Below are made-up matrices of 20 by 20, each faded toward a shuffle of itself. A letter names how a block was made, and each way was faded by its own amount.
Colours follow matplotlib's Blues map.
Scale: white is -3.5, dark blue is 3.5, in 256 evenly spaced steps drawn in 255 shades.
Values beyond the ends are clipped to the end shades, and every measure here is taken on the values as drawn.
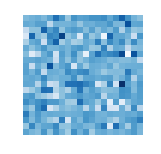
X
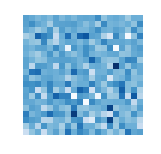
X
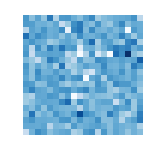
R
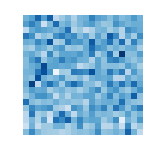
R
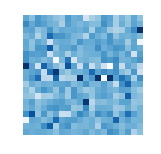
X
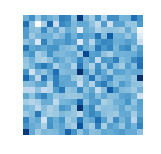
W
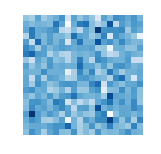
W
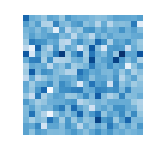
X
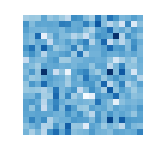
R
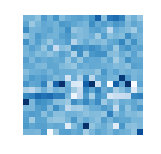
X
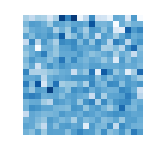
X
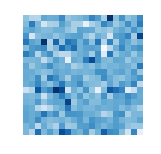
X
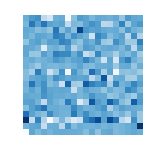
X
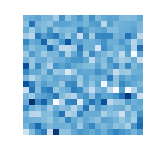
X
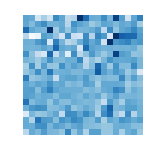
X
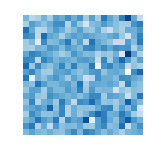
W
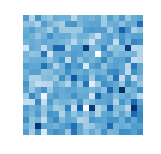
R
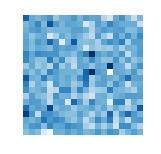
W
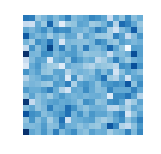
W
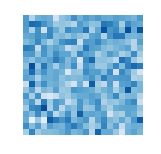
R
